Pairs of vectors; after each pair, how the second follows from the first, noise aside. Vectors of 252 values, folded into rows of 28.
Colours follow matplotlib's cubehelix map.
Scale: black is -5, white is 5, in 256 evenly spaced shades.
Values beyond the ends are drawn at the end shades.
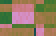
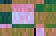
scaled up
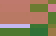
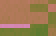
shrunk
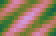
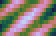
scaled up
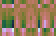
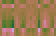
shrunk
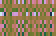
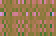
shrunk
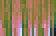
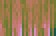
shrunk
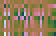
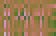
shrunk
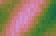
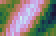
scaled up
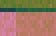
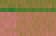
shrunk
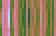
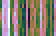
scaled up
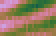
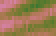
shrunk
